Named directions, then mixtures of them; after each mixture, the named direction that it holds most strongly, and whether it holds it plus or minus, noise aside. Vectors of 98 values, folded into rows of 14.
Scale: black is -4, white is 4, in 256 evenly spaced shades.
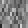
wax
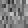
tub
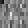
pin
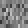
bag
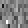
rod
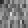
pin, plus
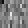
pin, plus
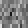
wax, minus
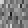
pin, minus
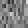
tub, plus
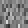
bag, plus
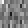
pin, minus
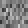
bag, plus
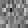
bag, minus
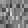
bag, plus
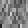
wax, plus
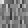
pin, minus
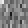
pin, minus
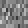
bag, minus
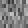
tub, plus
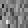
rod, plus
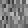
tub, plus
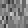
tub, plus
